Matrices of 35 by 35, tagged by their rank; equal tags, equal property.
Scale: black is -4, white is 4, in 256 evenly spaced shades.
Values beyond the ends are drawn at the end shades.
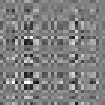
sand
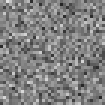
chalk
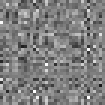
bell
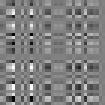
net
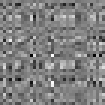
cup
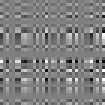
net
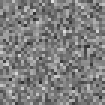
chalk
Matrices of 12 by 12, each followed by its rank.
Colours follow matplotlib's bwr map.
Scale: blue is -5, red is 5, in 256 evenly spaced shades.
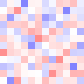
full rank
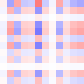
one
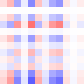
one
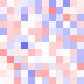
full rank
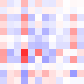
two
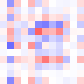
two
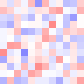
full rank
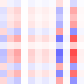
one
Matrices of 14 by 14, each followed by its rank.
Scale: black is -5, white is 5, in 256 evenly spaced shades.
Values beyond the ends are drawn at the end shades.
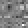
three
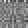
three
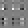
one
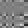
one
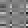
one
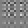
one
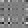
one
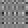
one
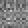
three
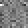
three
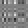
one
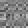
three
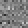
three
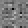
three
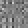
three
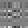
one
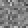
three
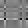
one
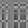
one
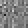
three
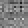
three
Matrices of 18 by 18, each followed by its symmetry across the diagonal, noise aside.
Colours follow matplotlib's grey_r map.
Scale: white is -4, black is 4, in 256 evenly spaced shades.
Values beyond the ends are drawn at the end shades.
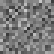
symmetric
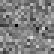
neither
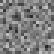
symmetric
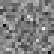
neither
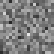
neither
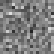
neither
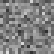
neither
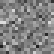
neither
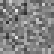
neither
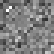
symmetric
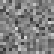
neither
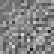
symmetric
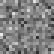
symmetric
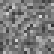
symmetric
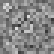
symmetric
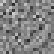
symmetric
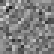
symmetric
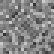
symmetric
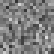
neither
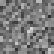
symmetric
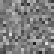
neither
